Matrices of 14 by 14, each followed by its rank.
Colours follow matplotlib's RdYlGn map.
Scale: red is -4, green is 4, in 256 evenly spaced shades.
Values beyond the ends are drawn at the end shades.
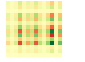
one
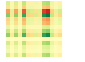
one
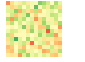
full rank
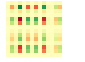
one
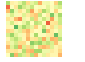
full rank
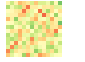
full rank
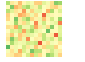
full rank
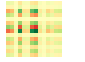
one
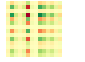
one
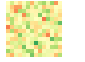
full rank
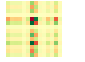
one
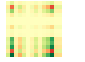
one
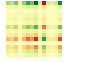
one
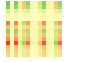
one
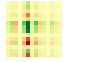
one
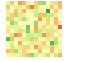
full rank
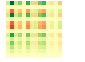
one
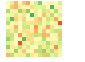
full rank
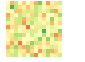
full rank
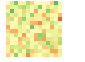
full rank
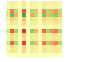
one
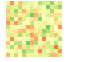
full rank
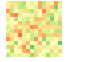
full rank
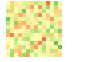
full rank
